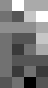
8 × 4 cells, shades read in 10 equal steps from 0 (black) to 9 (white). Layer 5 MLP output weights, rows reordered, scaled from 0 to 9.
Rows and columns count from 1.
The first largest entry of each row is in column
2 4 4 4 4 1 1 2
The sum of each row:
26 23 21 17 16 13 12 10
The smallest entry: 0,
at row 8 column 3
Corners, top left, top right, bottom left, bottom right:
5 6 3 3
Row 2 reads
4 3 7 9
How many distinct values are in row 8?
3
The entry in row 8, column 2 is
4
